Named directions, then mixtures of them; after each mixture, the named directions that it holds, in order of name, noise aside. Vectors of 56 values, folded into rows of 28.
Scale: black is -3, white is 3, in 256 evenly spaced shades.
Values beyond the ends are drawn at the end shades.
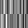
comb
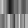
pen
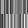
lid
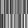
lid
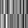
comb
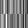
comb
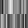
comb, pen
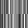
lid, pen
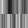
pen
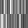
comb, lid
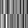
comb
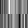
lid, pen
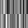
comb, pen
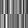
comb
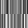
comb, lid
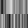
lid, pen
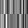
comb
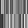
lid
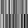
lid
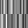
comb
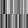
comb, pen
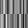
comb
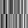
comb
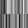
comb, pen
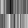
lid, pen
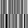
comb, lid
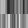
comb, pen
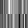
lid, pen
